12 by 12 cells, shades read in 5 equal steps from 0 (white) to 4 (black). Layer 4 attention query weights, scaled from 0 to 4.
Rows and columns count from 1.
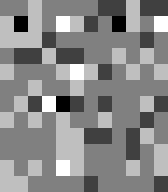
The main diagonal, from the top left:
2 4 1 1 1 1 2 1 2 3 2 3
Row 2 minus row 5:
0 2 -1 0 -1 1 2 -1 2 0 0 -1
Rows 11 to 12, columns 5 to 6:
0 1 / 2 2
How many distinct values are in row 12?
3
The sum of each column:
18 24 20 22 19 19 26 27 26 22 24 22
